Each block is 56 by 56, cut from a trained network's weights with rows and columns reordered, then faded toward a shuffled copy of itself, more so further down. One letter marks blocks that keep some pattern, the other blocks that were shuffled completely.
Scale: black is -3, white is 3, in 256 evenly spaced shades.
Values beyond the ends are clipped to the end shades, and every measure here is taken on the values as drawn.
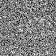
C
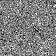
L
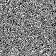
L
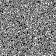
L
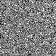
L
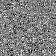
C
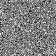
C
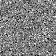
C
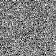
C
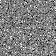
L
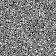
L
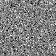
C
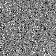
C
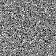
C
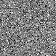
C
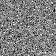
L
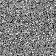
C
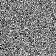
C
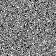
L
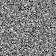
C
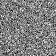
L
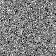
L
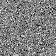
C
